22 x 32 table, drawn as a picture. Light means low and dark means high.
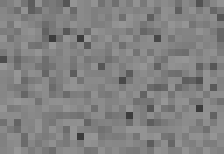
Seam: none. Grain: fine. Average level on the scale: 50%. Odd rows or columns: none. Histogram: skewed, a long tail of high values. Stripes: none. Mirror symmetry: none.
